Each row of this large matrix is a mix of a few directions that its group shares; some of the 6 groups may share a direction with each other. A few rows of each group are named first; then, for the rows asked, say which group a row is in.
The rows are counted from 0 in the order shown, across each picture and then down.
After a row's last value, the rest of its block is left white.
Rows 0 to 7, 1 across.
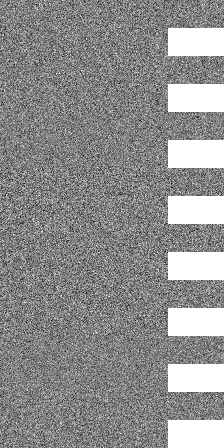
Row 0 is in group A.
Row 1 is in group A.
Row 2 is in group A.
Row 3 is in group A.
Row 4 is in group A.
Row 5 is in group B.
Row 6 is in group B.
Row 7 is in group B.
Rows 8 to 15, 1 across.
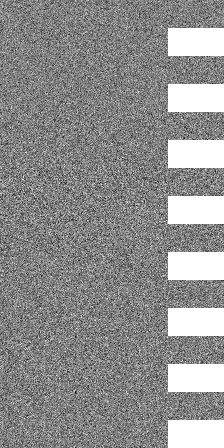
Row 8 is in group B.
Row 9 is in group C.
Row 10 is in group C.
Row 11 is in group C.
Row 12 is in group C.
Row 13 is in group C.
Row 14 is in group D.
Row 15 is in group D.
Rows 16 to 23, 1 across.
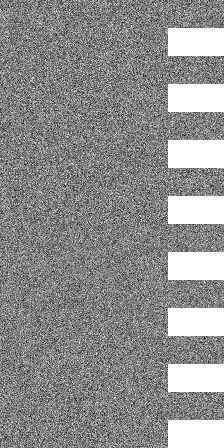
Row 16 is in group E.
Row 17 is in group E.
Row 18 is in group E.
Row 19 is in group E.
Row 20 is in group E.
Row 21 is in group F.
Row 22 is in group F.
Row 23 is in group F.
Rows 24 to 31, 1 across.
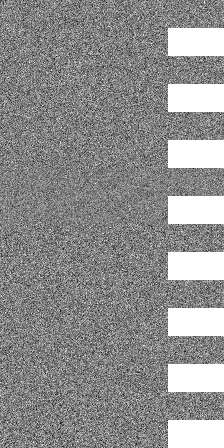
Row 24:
F
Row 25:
F
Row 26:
B
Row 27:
E
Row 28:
C
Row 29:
B
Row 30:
C
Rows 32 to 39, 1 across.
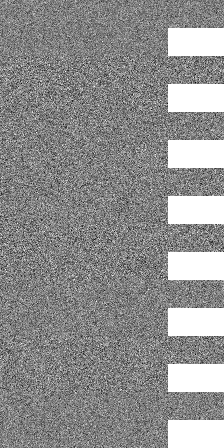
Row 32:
D
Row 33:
B
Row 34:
E
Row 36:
E
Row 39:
D
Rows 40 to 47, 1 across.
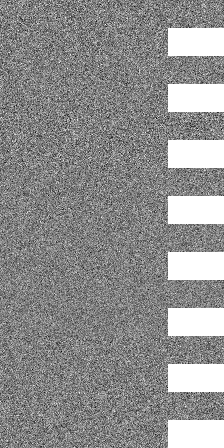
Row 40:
A
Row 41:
B
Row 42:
E
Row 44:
A
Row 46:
B
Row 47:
E
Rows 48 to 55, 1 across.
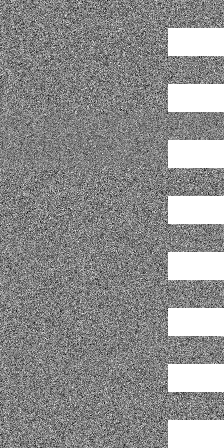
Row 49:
B
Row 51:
F
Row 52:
A
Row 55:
E
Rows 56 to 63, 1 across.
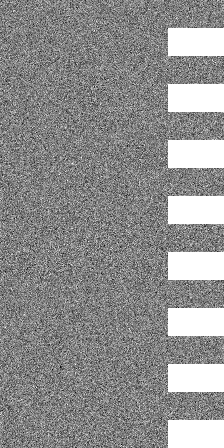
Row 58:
C
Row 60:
F
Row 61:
F
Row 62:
B
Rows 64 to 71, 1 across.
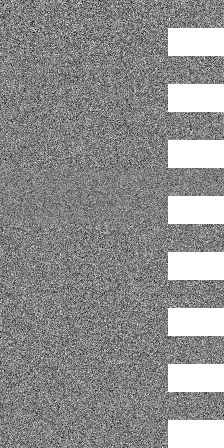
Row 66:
F
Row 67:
D
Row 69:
D
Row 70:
A
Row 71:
E
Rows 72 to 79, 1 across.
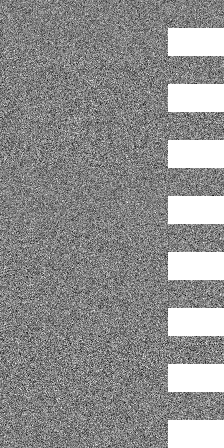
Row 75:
C
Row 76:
B
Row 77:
B
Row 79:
B
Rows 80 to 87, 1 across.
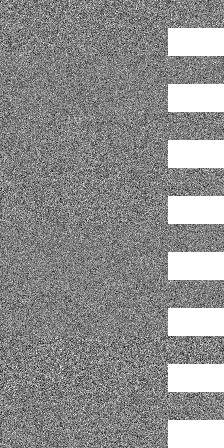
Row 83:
D
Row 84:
E
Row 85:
A
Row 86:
B
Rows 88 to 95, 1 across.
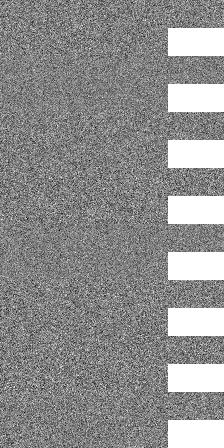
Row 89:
D
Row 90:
E
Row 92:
B
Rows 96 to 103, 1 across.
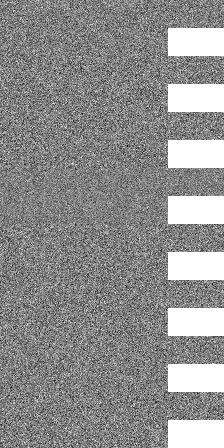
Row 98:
C
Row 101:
F
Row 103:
A
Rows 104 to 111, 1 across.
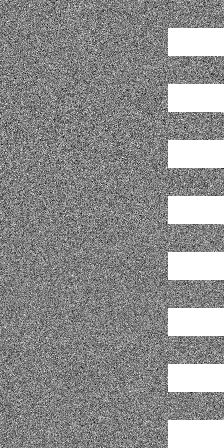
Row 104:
F
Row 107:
C
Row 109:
F
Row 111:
B
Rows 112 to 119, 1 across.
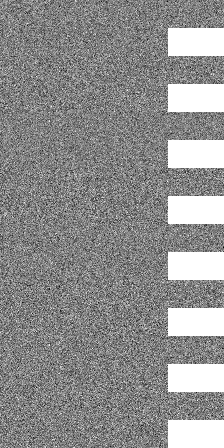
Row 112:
D
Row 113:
E
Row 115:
F
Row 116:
E
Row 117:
B
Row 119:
E
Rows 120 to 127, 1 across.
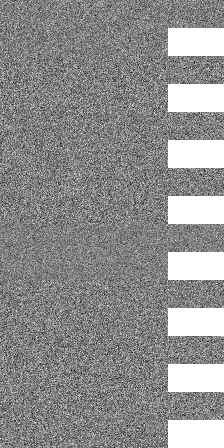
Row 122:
D
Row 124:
D
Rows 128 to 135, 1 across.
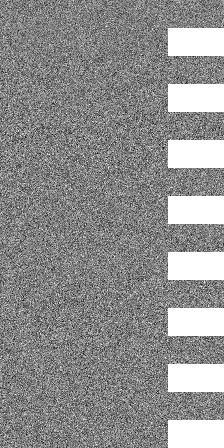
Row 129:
E
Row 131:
A
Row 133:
F
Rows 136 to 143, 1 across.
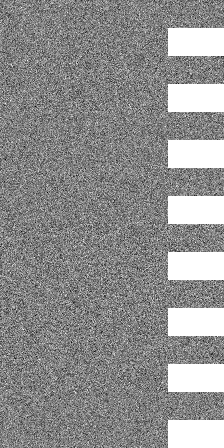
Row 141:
E
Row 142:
E
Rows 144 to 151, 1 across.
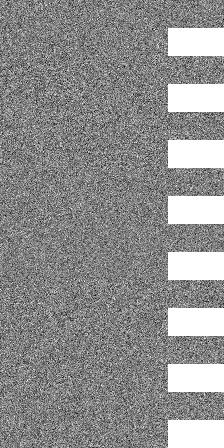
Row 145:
B
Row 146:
D
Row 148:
B
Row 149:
E
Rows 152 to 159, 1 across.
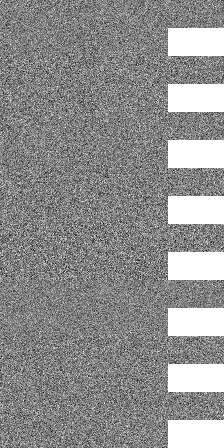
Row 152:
F
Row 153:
A
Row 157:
A
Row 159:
E
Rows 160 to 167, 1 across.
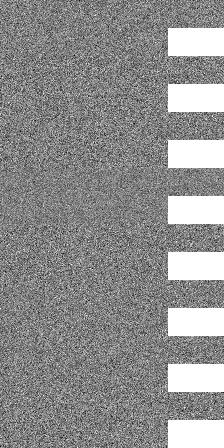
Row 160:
E
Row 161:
D
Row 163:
D
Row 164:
F
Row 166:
C
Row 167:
C
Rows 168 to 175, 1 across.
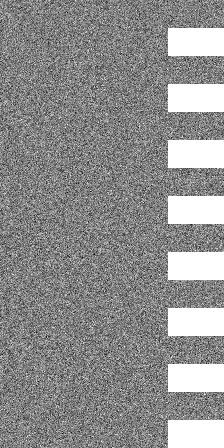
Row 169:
F
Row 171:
E
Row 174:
B
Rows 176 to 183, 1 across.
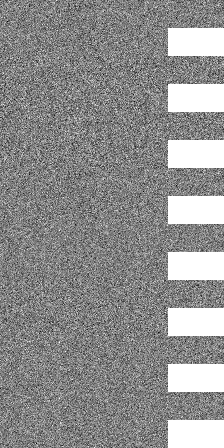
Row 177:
A
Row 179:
F
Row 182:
B
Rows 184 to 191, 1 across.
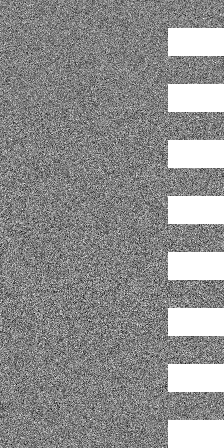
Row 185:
F
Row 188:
D
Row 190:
C
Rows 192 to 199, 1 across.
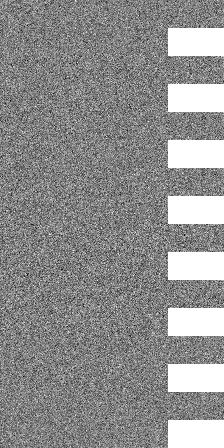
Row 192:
D
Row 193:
F
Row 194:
A
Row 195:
A
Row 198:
E
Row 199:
A
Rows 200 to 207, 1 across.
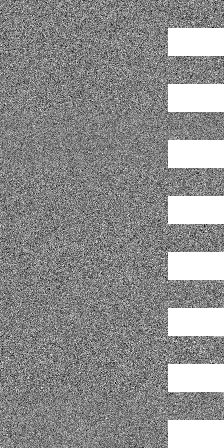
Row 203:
A
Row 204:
F
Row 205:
B
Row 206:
C
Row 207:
A
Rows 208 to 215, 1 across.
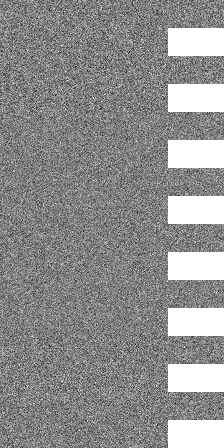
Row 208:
C
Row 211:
D
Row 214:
C
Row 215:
A
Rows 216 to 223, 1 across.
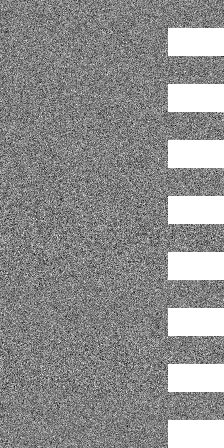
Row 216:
C
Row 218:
A
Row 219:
B
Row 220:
E
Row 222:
B
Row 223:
E
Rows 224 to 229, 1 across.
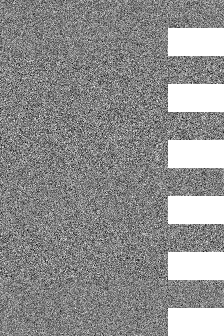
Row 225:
B
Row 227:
A
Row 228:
C
